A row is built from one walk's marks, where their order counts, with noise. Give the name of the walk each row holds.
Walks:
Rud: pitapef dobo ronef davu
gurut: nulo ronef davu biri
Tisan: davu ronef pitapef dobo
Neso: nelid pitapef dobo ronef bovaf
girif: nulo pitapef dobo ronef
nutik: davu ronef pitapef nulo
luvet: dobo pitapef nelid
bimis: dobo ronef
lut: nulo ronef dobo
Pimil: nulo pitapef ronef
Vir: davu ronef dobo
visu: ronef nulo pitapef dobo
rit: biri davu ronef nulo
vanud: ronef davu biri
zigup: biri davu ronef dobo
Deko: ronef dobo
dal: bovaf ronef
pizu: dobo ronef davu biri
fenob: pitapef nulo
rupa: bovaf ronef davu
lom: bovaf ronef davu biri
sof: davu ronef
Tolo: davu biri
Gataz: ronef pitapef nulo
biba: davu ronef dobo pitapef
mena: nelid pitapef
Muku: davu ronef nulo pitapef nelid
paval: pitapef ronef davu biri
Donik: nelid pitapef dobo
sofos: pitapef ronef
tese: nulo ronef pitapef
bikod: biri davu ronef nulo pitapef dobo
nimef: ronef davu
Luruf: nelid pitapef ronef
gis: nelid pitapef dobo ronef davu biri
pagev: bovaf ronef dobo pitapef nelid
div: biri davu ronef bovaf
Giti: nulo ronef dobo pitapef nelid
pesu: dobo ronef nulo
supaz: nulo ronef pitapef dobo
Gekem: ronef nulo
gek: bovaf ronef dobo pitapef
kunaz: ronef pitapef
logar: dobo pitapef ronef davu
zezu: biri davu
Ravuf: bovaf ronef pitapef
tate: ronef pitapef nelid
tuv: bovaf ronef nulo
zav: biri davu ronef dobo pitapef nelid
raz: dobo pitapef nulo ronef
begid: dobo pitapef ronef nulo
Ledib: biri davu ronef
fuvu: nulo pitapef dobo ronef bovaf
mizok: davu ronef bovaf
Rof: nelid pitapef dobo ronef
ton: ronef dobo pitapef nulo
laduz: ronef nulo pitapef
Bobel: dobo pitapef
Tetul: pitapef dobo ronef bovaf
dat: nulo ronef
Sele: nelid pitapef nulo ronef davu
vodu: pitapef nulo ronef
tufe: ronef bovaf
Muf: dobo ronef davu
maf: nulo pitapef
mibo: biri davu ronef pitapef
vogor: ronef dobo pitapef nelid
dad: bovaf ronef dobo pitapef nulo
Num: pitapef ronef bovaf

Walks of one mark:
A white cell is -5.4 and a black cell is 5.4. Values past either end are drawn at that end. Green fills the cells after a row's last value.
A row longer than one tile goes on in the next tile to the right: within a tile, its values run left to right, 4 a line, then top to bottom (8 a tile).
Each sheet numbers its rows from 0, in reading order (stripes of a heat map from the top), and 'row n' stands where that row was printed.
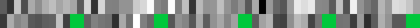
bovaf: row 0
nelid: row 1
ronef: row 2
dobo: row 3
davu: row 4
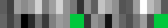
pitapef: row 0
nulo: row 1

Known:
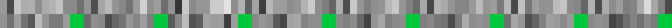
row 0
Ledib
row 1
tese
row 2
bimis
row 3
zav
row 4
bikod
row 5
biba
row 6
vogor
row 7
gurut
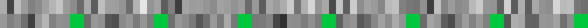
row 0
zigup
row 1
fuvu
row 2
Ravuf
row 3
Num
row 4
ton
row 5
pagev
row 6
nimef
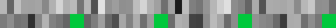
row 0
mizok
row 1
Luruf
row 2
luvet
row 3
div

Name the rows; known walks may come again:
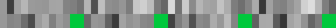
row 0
mibo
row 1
Sele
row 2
Gekem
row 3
Muf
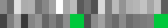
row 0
dat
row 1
dal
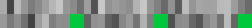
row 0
zigup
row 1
dad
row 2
tuv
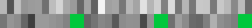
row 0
Neso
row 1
sof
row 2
tufe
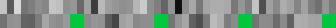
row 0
visu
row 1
zav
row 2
Bobel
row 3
kunaz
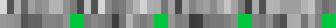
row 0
vanud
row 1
Tisan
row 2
paval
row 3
rit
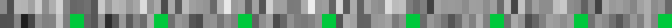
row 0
fenob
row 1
sofos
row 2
fuvu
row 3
girif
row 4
nimef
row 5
Ravuf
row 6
vogor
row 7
gek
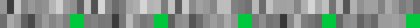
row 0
pagev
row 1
Vir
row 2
ton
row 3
mizok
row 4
laduz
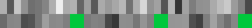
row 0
lut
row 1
Tetul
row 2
pizu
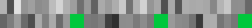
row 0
Luruf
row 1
Num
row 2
div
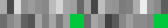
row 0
Rof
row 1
Giti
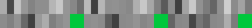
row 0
bikod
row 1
gis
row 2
maf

